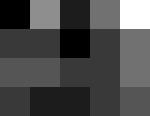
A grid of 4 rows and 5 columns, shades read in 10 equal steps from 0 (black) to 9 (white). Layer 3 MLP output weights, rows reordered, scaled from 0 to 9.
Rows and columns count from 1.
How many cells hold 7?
0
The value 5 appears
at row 1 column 2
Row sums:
19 10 14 9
